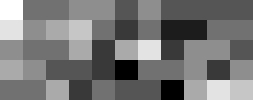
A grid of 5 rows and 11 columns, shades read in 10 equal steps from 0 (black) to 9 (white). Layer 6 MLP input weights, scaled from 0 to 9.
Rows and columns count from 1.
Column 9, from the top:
3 1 5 5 6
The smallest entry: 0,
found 2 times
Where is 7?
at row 2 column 4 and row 5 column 11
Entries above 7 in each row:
1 1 1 0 1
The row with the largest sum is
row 3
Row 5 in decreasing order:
8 7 6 6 4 4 4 3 3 2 0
